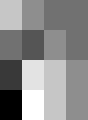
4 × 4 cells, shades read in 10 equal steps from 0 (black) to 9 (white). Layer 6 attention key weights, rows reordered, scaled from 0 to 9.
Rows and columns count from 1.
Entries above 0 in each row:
4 4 4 3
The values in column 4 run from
4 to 5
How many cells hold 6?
0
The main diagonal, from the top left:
7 3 7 5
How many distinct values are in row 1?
3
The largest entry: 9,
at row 4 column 2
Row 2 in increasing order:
3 4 4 5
